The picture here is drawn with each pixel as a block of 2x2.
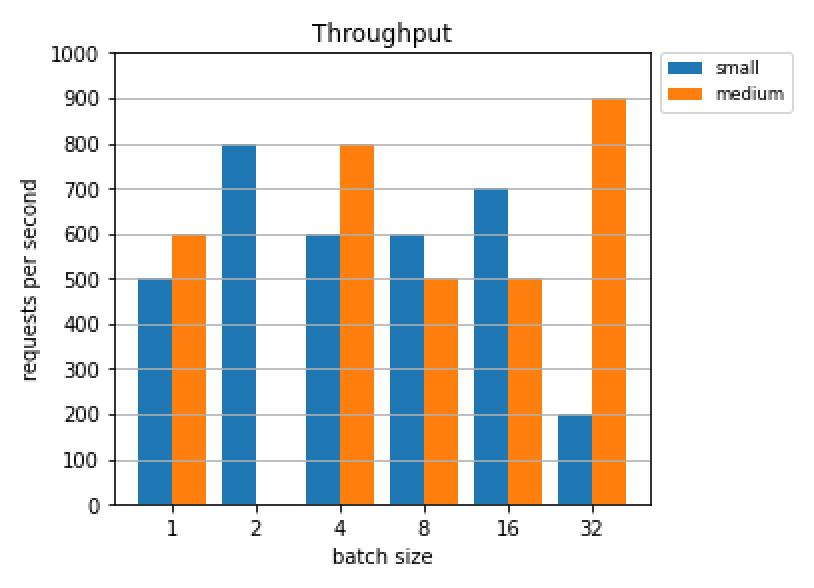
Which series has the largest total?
small
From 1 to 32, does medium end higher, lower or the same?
higher
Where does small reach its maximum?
2
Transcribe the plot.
Title: Throughput
x-axis: batch size, ticks 1 2 4 8 16 32
y-axis: requests per second, ticks 0 100 200 300 400 500 600 700 800 900 1000
Legend: small, medium
Values:
small: 500 800 600 600 700 200
medium: 600 0 800 500 500 900
